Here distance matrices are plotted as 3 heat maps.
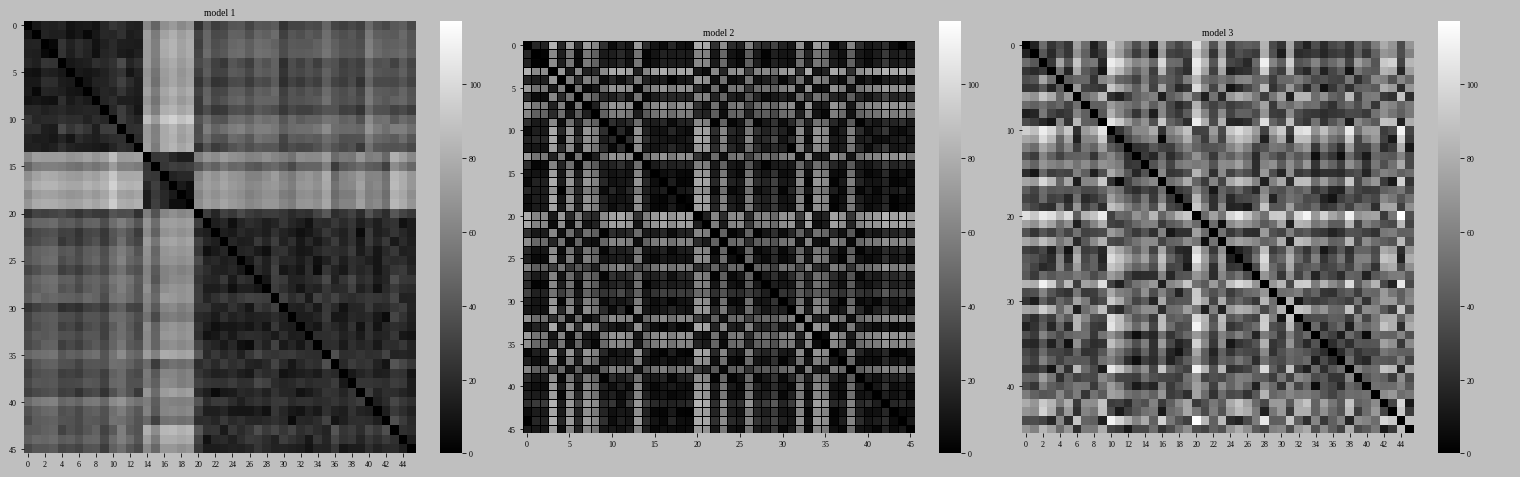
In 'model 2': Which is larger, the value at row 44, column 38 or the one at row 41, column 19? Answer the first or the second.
the first
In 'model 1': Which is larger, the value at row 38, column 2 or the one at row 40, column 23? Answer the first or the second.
the first
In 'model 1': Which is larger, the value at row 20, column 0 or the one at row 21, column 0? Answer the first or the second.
the second
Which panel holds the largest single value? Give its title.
model 3
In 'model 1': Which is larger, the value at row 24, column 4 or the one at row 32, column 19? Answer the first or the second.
the second
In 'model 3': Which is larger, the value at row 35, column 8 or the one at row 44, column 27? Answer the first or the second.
the second
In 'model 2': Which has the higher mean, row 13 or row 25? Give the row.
13
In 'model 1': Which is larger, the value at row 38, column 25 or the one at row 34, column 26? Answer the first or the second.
the first
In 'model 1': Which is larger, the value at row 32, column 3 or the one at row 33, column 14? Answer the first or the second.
the second
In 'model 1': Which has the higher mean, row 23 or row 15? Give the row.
15
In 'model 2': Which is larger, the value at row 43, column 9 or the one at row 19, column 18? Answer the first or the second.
the first
